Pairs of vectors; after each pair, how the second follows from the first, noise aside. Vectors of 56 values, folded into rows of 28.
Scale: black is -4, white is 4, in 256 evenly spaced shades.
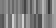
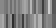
negated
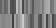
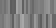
shrunk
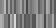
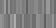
shrunk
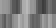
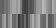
negated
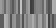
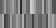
negated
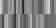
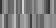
negated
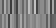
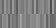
shrunk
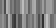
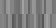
shrunk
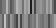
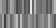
negated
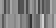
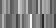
negated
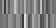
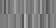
shrunk
